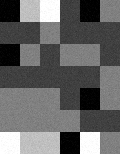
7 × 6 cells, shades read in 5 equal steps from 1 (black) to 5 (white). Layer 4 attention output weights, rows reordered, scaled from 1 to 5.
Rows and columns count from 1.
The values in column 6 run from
2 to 3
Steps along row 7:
down same down up down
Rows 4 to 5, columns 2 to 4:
2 2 2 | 3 3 2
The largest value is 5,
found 3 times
